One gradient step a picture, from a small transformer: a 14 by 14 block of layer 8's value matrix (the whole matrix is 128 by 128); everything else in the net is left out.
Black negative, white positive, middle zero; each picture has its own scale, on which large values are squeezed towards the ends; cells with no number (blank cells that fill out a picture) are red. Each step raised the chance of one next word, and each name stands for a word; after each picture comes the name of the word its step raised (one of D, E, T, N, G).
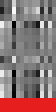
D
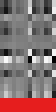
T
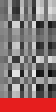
D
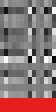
T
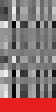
D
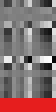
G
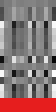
D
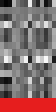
G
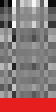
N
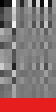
N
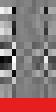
T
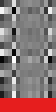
T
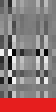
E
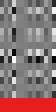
T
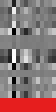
G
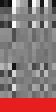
N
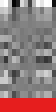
N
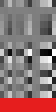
E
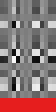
E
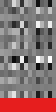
G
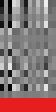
N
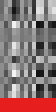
D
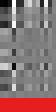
N
